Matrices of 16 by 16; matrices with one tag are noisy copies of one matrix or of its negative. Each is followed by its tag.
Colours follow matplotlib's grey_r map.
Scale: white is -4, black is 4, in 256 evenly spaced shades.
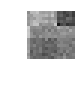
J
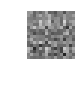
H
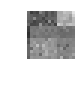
J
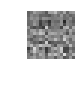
H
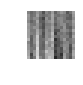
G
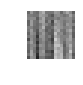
G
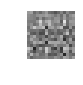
H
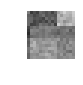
J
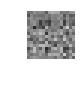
H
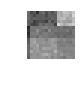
J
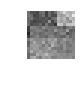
J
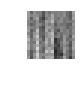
G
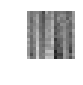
G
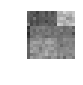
J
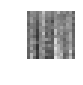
G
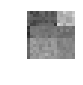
J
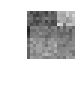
J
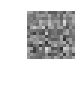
H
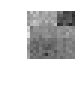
J
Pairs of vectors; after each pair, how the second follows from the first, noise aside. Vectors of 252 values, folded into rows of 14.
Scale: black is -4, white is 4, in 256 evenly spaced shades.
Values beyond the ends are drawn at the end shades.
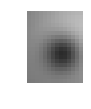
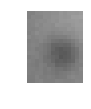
shrunk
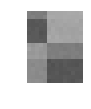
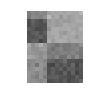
copied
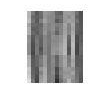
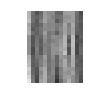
copied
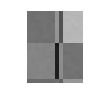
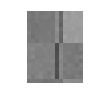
shrunk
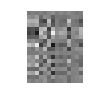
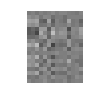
shrunk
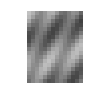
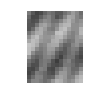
reversed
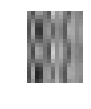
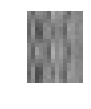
shrunk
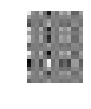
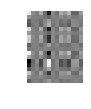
copied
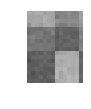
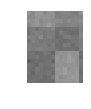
shrunk
